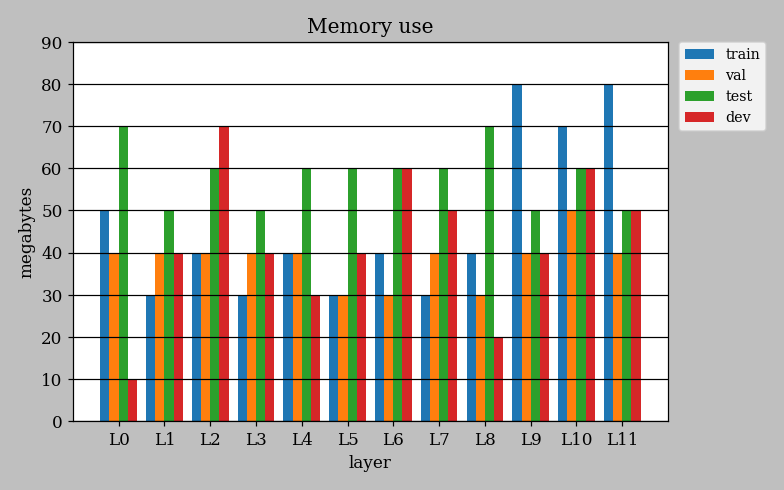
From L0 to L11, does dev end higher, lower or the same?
higher
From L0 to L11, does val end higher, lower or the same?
the same
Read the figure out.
Title: Memory use
x-axis: layer, ticks L0 L1 L2 L3 L4 L5 L6 L7 L8 L9 L10 L11
y-axis: megabytes, ticks 0 10 20 30 40 50 60 70 80 90
Legend: train, val, test, dev
Values:
train: 50 30 40 30 40 30 40 30 40 80 70 80
val: 40 40 40 40 40 30 30 40 30 40 50 40
test: 70 50 60 50 60 60 60 60 70 50 60 50
dev: 10 40 70 40 30 40 60 50 20 40 60 50
